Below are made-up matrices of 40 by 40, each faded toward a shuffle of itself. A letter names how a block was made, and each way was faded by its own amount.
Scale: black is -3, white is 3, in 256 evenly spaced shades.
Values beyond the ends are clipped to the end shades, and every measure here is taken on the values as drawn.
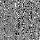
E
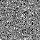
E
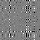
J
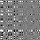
J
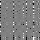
J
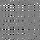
J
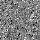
E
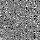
E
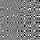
J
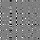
J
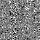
E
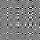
J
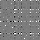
J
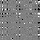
J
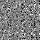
E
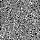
E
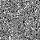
E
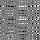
J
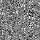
E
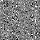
E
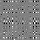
J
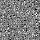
E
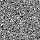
E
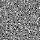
E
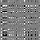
J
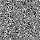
E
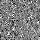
E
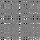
J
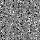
E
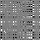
J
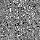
E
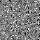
E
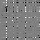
J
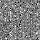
E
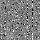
E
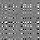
J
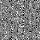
E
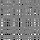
J
